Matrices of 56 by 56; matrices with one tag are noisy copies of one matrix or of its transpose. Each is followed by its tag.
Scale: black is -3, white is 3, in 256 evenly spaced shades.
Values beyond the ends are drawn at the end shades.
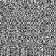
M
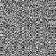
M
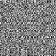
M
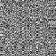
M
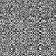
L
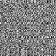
M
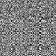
L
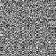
M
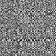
L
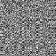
M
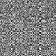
L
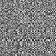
L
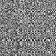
L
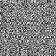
M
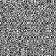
M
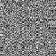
M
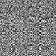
L
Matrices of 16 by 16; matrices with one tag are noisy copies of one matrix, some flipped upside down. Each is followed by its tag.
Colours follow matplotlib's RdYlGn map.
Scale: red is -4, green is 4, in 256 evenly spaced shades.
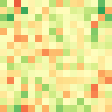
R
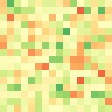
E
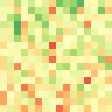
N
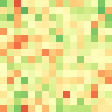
R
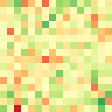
R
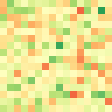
E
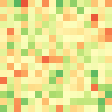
R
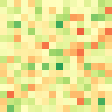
E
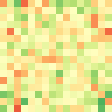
R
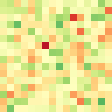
E
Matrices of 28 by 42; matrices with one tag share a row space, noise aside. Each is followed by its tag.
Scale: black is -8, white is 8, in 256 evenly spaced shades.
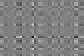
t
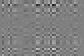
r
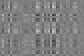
r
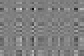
t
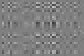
r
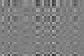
r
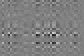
r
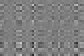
t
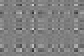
t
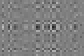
r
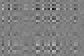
r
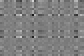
t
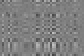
r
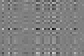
r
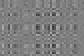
r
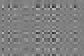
r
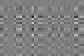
t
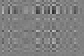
r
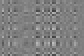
r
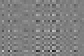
r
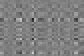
t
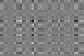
t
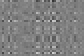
r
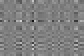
t
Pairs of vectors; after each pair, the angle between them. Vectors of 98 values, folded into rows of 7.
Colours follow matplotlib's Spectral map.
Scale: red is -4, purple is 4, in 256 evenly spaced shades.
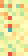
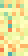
nearly opposite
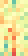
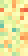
partly opposed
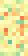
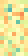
partly aligned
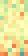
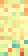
nearly opposite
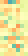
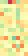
nearly opposite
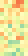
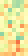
nearly opposite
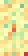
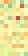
partly opposed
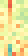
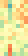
nearly opposite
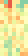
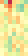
nearly parallel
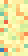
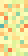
partly opposed
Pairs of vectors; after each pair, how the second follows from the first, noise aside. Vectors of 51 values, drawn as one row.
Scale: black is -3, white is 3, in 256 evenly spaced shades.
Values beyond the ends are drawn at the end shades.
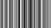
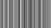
shrunk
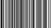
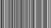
shrunk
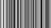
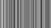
shrunk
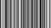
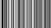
wrapped around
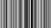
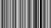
wrapped around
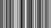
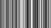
wrapped around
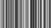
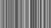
shrunk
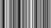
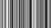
wrapped around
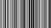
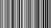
wrapped around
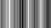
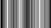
wrapped around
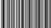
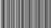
shrunk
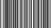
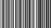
wrapped around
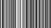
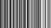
wrapped around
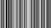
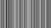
shrunk
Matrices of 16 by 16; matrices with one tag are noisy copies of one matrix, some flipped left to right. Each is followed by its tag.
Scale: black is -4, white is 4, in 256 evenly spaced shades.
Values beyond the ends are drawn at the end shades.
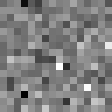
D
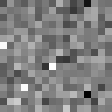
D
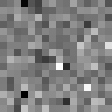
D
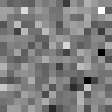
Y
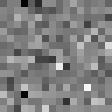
D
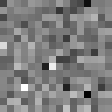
D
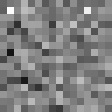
Y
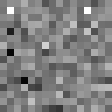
Y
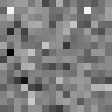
Y
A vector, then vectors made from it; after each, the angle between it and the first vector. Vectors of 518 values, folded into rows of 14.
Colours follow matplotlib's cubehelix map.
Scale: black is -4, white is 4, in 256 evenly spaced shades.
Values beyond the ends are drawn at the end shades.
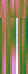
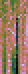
nearly opposite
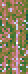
partly aligned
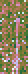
partly aligned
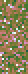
orthogonal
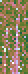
partly aligned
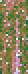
partly aligned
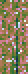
partly opposed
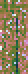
partly opposed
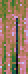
nearly opposite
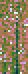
partly opposed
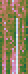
nearly parallel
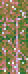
partly aligned
